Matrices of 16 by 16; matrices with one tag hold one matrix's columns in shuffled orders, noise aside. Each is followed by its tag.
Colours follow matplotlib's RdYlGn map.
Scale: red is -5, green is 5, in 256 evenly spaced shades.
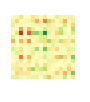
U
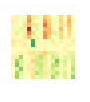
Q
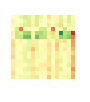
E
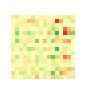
U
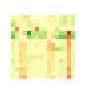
E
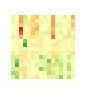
Q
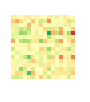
U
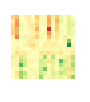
Q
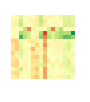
E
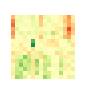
Q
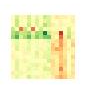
E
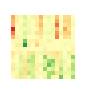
Q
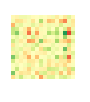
U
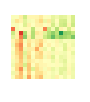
E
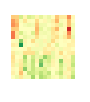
Q
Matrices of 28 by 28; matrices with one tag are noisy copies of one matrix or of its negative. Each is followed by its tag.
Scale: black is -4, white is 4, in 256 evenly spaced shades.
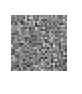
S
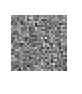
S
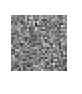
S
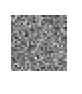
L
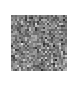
S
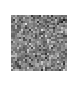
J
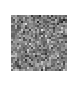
J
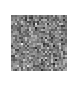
S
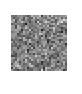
J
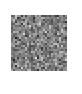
L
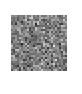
S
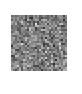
S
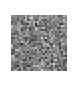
S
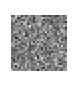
L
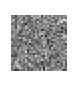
J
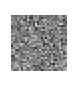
S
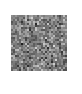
S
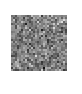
J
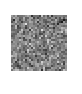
J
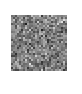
J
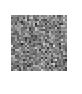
S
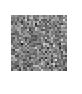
S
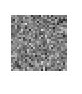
J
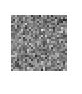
J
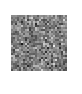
S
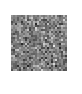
S
